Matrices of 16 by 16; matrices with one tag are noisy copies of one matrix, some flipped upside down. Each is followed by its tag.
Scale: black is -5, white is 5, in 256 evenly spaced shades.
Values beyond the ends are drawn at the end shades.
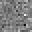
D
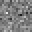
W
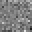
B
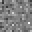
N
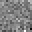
B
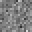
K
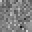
K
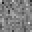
N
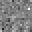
N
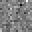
K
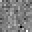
K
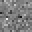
W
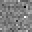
D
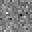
W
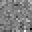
B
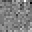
B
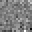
B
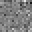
B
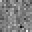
K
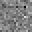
D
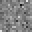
K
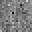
K
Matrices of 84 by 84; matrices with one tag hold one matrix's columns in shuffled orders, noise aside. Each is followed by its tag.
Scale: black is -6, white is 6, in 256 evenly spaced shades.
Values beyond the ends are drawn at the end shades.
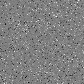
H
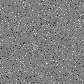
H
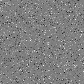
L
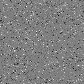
L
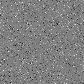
H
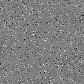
L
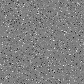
L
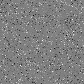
L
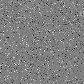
L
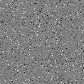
L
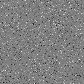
H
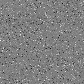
L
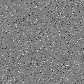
L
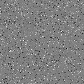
L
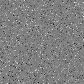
H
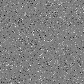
L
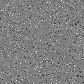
H
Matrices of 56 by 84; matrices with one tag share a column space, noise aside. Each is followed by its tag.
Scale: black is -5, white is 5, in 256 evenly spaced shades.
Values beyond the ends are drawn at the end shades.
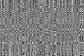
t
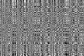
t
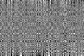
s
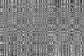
t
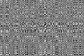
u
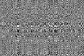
u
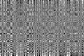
s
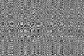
u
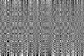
s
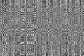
t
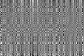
t
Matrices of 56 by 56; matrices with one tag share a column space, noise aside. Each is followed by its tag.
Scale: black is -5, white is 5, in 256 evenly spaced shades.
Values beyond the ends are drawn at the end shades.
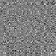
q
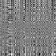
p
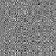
q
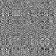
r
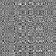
q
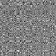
q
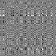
r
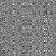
q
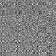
q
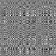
r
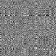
r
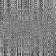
p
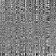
p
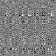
r
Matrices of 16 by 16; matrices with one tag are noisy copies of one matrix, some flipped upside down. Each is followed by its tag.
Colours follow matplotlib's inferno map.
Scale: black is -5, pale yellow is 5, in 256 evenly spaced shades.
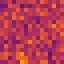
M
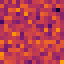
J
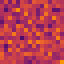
J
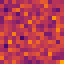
J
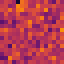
M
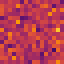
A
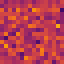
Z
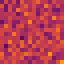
J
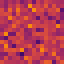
Z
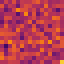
J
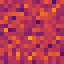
Z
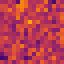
M
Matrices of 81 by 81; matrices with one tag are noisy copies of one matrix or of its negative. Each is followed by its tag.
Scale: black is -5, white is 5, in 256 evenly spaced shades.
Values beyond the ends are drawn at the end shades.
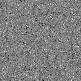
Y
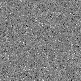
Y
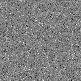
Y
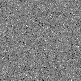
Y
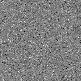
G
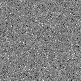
Y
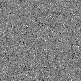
Y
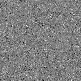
Y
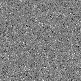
Y
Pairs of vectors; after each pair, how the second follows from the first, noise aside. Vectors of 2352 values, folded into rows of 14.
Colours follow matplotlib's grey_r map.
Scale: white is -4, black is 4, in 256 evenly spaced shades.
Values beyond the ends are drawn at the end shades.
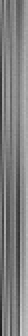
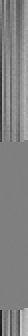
partly zeroed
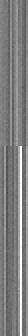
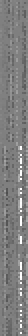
partly zeroed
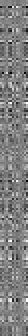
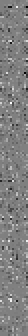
partly zeroed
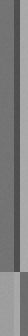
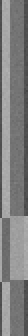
wrapped around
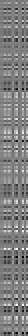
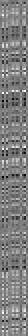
wrapped around
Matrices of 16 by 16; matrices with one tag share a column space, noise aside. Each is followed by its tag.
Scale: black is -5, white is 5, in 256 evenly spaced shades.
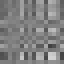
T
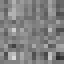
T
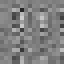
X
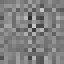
X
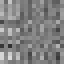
T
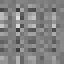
X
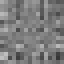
T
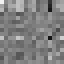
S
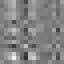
T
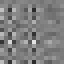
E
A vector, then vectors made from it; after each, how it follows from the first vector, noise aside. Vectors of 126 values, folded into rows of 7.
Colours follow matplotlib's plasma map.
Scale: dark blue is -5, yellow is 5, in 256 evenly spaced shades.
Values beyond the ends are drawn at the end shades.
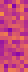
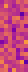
wrapped around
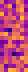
scaled up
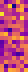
scaled up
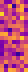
scaled up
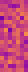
wrapped around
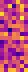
scaled up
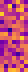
scaled up
